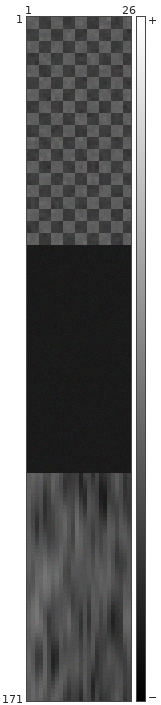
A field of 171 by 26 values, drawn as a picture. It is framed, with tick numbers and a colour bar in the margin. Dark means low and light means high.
It is made of 3 by 1 panels. Panel 1,1: low, checkered. Panel 2,1: very low, flat. Panel 3,1: low, streaked downward.
